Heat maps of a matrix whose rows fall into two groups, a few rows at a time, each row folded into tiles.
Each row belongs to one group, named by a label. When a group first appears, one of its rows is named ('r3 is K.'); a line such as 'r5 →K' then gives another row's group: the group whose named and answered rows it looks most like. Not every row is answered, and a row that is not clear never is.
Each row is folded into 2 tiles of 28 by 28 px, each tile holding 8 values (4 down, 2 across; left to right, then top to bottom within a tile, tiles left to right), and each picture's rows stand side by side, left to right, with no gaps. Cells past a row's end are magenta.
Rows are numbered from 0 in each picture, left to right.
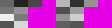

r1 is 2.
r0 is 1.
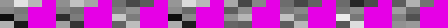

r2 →1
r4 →2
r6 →1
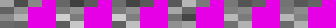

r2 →1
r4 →1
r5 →1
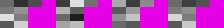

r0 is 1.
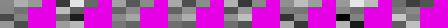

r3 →2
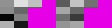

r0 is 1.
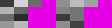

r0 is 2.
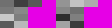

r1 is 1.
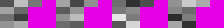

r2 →1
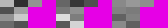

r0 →2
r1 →1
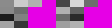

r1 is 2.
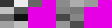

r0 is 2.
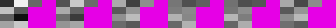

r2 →2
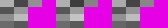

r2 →2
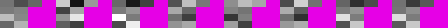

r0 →1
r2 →1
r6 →1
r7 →1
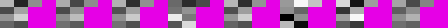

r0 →2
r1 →2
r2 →2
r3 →1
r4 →2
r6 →2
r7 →2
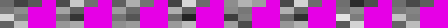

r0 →1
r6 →1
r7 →1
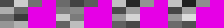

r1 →1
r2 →2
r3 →2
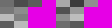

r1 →2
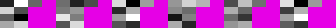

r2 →2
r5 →2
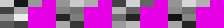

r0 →2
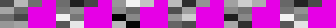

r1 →1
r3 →2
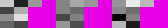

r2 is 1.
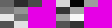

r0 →1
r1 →2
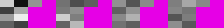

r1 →1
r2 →2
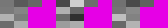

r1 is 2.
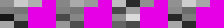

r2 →2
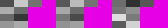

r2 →1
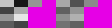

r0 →2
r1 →2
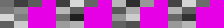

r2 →2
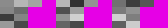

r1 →2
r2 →1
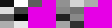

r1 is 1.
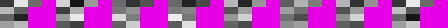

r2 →1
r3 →1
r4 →2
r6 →2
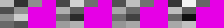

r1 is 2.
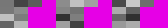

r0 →1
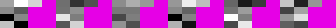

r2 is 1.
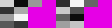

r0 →2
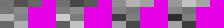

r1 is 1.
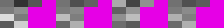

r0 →1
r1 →1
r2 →2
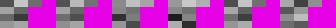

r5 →2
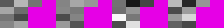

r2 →1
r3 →2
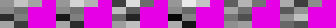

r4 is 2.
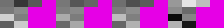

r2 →1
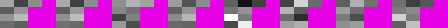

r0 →2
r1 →2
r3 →2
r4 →1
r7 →1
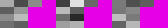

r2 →1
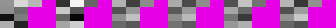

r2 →2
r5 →2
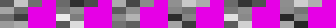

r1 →1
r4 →1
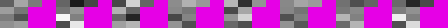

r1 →1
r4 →2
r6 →1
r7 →1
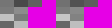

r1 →1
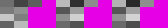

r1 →2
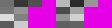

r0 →1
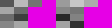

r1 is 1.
